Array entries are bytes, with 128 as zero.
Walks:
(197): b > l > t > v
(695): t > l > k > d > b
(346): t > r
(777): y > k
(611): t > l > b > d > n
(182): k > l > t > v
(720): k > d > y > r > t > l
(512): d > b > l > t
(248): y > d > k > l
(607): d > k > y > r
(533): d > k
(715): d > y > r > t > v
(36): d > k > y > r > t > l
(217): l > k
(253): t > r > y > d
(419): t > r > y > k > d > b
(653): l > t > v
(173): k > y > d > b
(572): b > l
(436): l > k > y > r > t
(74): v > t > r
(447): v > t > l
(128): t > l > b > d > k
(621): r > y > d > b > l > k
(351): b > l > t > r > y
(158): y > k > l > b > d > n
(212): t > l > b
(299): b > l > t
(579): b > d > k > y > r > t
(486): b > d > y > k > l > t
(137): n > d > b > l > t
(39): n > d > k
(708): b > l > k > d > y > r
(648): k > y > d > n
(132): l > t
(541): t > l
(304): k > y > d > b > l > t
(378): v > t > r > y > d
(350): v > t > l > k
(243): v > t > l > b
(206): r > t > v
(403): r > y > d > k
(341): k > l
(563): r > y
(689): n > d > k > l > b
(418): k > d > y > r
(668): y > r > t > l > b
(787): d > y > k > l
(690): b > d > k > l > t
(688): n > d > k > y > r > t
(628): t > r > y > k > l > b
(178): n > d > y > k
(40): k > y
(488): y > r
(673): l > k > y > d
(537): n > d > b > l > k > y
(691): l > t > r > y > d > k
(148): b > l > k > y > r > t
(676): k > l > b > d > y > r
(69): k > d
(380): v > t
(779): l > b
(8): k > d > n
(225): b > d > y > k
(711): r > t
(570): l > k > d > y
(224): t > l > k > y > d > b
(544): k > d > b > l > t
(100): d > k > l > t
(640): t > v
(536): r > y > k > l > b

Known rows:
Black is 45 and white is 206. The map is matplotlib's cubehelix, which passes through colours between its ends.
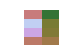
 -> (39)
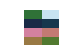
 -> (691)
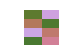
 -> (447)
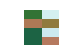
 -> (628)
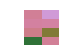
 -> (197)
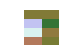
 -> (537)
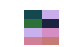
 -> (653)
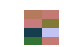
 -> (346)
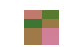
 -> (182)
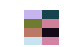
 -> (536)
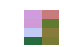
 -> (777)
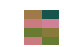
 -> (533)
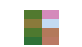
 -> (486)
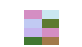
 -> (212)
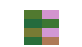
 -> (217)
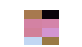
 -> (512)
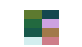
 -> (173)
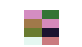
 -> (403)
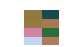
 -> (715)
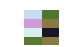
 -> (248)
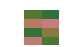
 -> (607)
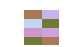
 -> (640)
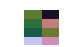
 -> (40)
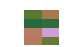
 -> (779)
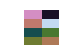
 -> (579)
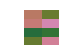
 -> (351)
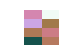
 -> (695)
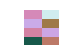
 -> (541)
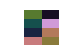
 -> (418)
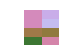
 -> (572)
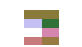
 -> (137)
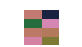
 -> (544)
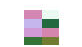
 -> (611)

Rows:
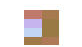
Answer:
(689)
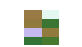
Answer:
(74)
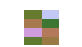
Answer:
(380)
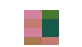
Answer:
(668)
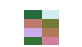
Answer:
(350)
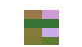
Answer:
(570)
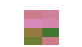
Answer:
(299)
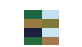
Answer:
(419)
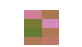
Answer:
(341)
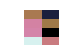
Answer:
(787)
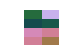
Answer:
(132)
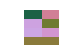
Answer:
(178)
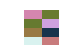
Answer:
(621)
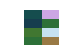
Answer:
(436)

